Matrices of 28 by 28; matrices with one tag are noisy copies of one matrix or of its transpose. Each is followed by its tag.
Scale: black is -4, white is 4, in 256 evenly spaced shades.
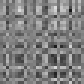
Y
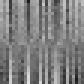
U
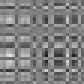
Y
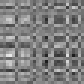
Y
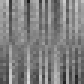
U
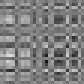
Y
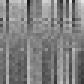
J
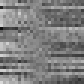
J
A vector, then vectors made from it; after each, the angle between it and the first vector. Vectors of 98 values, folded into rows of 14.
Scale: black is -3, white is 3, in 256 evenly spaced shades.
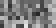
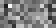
partly opposed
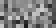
nearly opposite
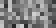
nearly opposite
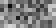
partly aligned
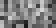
nearly opposite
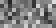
partly aligned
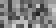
nearly parallel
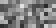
orthogonal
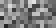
partly opposed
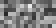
orthogonal
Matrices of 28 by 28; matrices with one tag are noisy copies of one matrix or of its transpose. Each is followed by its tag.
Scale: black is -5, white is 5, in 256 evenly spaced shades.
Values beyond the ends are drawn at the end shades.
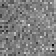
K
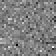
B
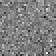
B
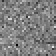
B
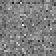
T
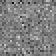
T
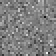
B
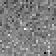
K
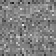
T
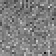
K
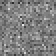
T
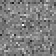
T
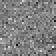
B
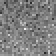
K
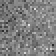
K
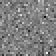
B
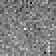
K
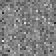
T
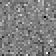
B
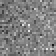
K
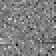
B
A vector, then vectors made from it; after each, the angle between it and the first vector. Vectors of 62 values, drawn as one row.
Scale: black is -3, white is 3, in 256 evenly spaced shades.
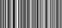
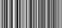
nearly opposite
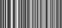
nearly parallel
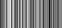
partly opposed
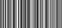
nearly parallel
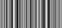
nearly opposite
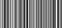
orthogonal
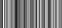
partly opposed
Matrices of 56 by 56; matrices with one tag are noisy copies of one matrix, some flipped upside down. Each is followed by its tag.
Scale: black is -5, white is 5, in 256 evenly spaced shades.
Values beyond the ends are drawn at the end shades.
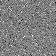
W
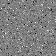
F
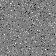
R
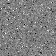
F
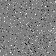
R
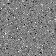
F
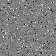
F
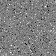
R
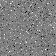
R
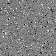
F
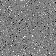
W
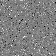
W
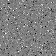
F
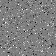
F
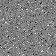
F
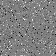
W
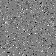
F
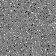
R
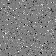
F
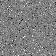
W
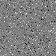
R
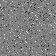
R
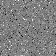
W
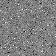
F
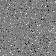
R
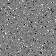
F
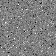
F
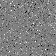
R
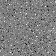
R
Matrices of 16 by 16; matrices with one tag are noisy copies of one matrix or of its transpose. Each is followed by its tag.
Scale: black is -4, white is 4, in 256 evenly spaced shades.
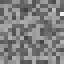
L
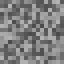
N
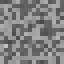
L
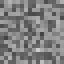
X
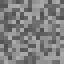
N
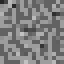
X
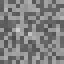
L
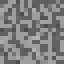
X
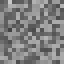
N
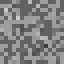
L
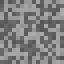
L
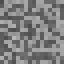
X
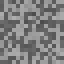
L
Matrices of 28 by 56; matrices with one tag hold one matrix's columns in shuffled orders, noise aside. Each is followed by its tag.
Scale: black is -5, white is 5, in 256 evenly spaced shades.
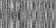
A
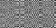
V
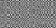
V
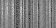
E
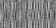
A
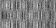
A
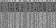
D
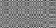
V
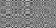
V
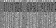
D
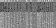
D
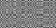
V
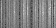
E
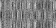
A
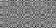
V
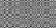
V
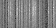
E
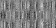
A
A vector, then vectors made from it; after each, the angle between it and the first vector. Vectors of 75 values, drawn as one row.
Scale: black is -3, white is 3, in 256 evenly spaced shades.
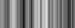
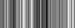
nearly opposite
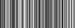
partly opposed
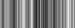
nearly opposite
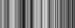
nearly parallel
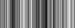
nearly opposite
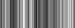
nearly opposite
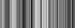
nearly parallel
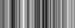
nearly opposite
